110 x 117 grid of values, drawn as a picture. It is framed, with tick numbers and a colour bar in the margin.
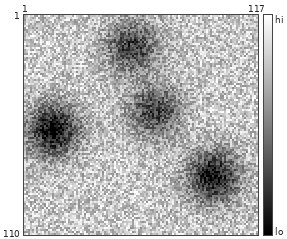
No overall slope runs across the table. There are four dips. On average the colour sits 70% of the way up the scale. The middle left is the ninth with the lowest average. Neither half mirrors the other. No row or column stands out.
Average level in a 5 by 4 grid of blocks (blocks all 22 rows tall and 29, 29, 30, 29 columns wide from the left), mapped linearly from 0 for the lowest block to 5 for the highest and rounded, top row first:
5 2 4 5 | 5 4 3 5 | 0 4 2 5 | 4 5 4 1 | 5 5 5 4
